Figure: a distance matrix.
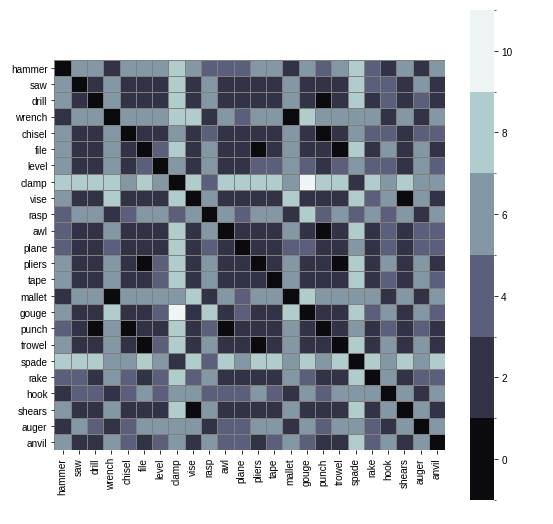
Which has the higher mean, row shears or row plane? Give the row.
shears
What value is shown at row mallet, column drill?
6
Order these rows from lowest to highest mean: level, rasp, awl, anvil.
awl, level, anvil, rasp
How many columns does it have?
24
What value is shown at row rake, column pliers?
2
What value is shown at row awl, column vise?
2
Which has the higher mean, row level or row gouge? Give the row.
gouge
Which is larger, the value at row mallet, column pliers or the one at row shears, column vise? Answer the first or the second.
the first
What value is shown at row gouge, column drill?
2
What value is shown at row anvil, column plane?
4
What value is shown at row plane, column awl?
2
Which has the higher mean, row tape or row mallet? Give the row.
mallet
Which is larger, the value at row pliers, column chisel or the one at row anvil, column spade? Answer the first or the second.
the second
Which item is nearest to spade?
clamp
